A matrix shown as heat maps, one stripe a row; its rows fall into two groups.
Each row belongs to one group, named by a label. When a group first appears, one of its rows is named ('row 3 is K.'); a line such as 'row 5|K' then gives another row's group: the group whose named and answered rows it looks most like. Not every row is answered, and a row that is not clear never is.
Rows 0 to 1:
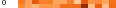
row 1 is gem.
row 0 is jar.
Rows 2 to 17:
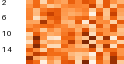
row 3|gem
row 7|jar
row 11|gem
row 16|jar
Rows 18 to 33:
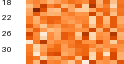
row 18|gem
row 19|jar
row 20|gem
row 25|gem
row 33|jar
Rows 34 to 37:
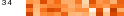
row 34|jar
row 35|jar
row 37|jar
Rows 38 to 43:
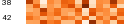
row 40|jar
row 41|jar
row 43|jar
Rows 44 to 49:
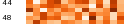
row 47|jar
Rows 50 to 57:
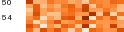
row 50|jar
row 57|jar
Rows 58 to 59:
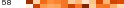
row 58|jar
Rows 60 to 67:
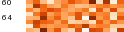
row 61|gem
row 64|jar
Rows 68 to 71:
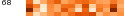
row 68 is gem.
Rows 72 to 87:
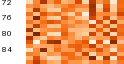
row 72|jar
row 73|gem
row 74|gem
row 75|jar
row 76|gem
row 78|gem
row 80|gem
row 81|jar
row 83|gem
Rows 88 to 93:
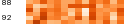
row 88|jar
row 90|jar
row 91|jar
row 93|gem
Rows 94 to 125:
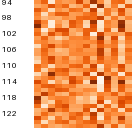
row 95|jar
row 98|gem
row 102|jar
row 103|gem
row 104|gem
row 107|gem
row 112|jar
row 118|jar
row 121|jar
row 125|gem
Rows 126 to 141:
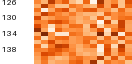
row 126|jar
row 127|gem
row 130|jar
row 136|jar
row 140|gem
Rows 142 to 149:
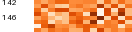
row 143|gem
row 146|gem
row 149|jar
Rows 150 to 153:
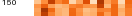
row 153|gem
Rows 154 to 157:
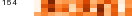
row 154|jar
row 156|jar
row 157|gem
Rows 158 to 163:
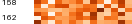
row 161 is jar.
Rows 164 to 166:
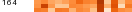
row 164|gem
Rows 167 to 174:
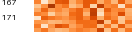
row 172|gem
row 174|gem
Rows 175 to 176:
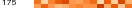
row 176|gem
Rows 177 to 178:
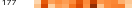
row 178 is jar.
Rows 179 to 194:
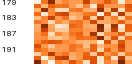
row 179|jar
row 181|gem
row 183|jar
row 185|gem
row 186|gem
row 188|gem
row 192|jar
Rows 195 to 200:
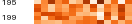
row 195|jar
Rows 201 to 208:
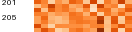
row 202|jar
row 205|gem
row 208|gem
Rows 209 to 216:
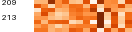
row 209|jar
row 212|gem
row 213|gem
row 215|gem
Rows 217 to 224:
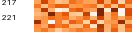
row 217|gem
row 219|gem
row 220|jar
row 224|gem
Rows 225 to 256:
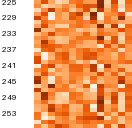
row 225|gem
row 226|gem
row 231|gem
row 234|gem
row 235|gem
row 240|jar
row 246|jar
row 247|jar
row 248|gem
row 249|gem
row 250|gem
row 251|jar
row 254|gem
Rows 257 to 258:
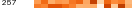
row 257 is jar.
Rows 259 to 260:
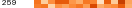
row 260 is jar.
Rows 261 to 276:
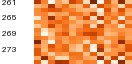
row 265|jar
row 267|jar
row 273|jar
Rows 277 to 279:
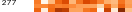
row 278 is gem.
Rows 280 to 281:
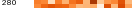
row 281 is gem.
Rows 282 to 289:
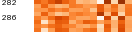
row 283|gem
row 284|jar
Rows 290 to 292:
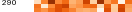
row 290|jar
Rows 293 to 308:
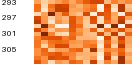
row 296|jar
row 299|gem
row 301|gem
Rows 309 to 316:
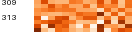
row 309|gem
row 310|jar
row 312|gem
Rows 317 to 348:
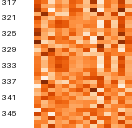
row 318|jar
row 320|gem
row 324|jar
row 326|jar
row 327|jar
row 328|gem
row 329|jar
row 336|gem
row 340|jar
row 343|jar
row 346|jar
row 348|jar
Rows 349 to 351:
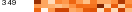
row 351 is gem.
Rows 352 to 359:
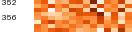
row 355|gem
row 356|gem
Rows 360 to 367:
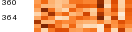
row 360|gem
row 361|gem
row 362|gem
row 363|jar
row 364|gem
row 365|jar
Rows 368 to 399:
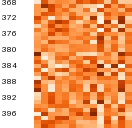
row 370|jar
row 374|jar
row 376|jar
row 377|gem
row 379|gem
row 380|gem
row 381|jar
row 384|gem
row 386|gem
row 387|jar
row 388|jar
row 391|jar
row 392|jar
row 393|jar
